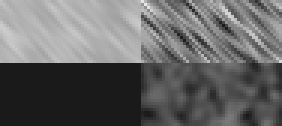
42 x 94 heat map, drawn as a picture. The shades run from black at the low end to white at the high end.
The table splits into 2 rows of 2 panels. Panel 1,1: high, slanting down to the right, faint in contrast. Panel 1,2: middling, slanting down to the right, strong in contrast. Panel 2,1: very low, flat. Panel 2,2: low, blotchy.
